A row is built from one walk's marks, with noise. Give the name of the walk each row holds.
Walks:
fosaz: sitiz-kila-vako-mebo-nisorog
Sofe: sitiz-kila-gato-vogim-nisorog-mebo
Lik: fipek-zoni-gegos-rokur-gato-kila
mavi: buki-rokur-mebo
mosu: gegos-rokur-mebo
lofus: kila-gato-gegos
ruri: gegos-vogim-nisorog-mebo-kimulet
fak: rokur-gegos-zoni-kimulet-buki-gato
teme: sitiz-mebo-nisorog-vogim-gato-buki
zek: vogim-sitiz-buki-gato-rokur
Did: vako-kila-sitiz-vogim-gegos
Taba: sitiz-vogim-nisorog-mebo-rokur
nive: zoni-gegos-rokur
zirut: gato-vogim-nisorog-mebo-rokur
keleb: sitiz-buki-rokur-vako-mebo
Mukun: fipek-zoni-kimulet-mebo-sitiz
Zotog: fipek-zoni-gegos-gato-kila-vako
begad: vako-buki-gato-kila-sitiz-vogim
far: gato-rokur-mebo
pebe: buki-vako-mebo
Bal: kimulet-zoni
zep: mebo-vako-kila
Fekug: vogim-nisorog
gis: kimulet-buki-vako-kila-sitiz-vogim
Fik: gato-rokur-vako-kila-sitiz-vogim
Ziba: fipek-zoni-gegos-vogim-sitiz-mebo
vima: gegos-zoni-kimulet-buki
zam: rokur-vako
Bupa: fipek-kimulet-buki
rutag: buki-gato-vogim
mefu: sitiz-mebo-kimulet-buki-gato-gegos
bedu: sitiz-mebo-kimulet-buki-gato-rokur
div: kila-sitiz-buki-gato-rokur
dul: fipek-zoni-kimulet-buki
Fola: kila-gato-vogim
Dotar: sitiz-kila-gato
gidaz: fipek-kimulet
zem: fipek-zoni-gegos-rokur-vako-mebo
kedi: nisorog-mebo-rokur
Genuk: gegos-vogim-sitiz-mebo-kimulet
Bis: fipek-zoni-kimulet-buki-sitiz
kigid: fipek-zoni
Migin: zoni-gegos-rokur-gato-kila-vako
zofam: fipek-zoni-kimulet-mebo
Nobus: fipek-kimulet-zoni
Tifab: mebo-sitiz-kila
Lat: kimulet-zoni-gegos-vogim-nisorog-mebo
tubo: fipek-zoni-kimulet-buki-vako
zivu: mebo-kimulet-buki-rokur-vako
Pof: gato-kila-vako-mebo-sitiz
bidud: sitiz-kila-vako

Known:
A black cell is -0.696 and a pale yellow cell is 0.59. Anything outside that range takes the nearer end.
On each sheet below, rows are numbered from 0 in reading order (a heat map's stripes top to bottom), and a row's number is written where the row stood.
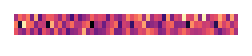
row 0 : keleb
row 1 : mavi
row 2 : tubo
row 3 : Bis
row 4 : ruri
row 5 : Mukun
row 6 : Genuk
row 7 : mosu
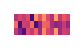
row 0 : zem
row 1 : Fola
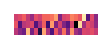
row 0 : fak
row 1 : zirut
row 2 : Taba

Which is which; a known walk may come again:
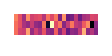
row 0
Fola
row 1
keleb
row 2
tubo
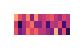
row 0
Lat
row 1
fak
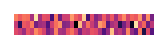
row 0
ruri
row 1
Mukun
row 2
Taba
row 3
Zotog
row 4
bedu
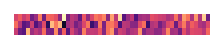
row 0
Lik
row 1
zivu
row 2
zofam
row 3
gis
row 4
dul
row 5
vima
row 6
Did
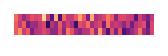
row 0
rutag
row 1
Ziba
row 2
mosu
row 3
far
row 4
Bis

